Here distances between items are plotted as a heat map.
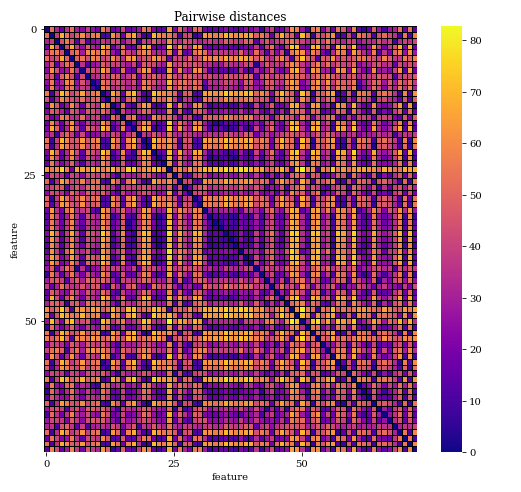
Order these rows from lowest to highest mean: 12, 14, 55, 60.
14, 12, 55, 60
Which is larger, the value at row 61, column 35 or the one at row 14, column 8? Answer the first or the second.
the second
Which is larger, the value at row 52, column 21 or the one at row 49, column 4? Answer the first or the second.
the first
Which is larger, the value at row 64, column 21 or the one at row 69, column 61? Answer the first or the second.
the first
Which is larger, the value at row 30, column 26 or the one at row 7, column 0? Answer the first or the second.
the second
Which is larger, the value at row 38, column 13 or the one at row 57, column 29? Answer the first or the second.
the first
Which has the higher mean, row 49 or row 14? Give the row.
49
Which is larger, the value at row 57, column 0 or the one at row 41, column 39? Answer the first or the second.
the first
